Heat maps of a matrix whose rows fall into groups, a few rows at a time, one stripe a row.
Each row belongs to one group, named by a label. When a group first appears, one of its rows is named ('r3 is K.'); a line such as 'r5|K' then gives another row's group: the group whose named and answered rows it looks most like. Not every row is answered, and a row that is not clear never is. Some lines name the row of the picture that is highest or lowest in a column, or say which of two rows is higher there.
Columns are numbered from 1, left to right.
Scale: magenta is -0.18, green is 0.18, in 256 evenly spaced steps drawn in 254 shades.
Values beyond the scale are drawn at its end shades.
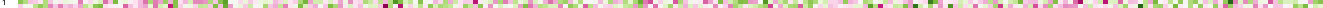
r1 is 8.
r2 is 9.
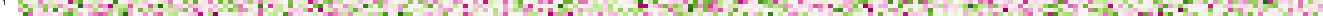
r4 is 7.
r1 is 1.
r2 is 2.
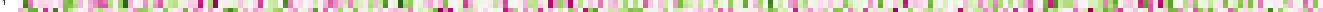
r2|7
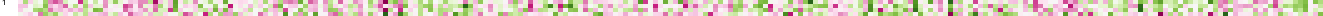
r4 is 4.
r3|9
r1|9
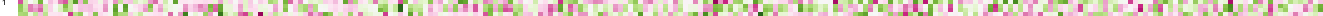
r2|8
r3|8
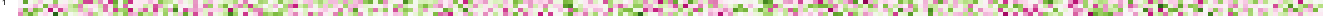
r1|2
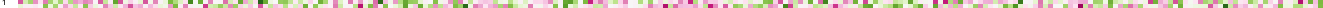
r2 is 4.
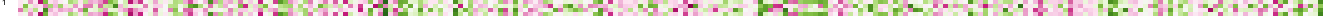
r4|4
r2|1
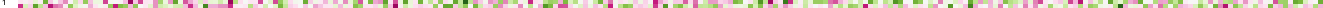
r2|7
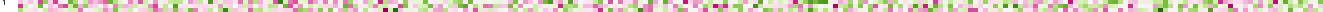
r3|8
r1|4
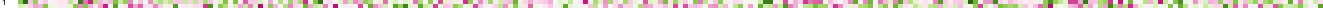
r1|2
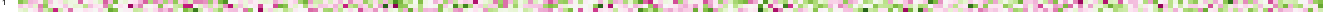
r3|1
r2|4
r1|8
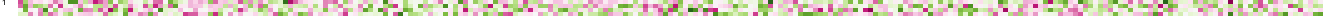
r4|8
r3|2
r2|9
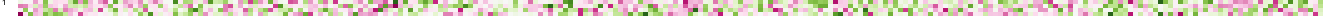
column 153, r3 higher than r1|No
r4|1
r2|4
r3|1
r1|4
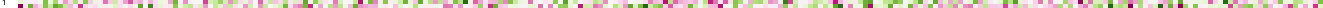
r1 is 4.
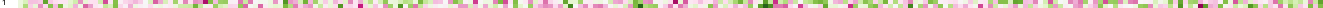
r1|8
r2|1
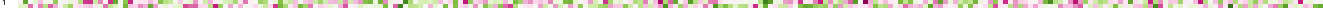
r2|8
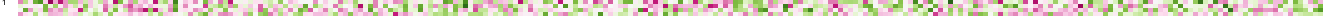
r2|4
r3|9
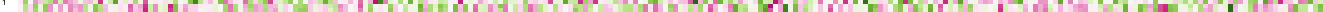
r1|1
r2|9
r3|9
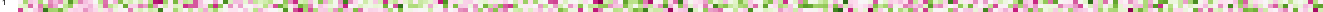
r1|8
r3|1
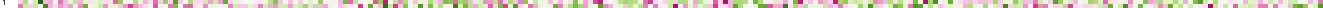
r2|9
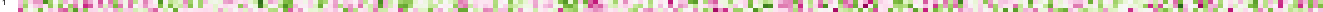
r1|1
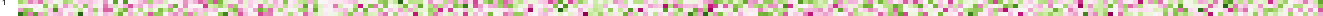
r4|2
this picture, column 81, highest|2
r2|4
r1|8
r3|2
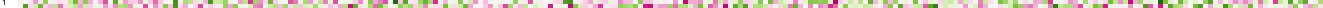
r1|4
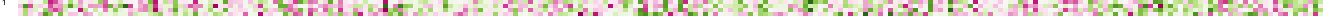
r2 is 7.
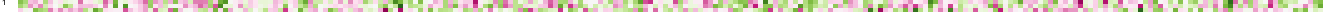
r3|9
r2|8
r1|8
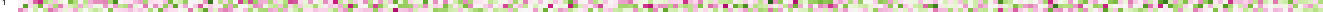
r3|9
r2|7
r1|4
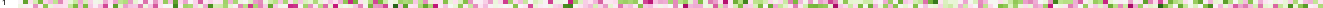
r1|7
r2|4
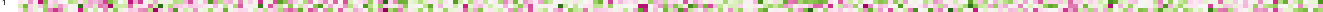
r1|4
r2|2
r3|9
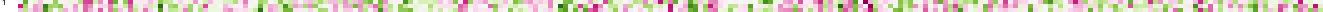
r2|1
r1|2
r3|1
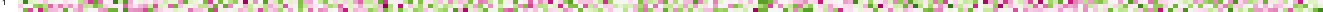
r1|2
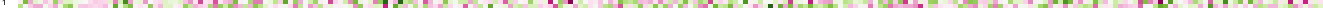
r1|7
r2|8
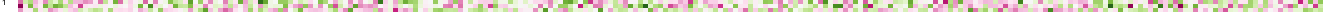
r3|9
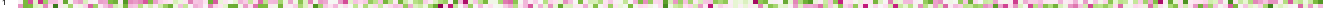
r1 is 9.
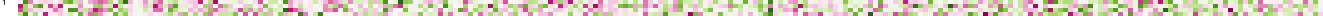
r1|7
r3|7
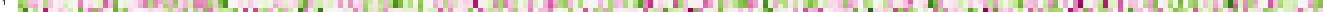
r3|2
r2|8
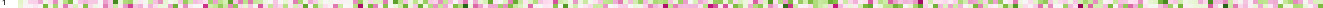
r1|8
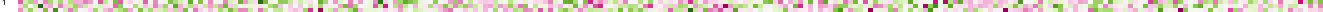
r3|2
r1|1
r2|7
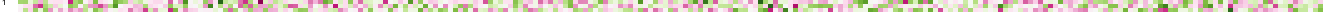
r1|2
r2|4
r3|9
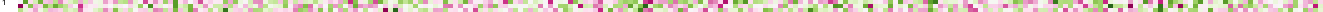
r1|7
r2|1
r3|8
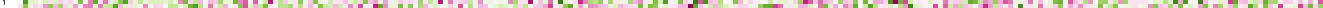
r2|1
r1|2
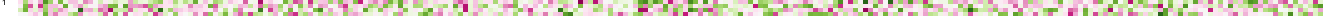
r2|9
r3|2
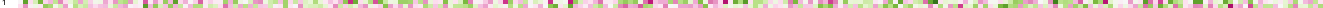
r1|7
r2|4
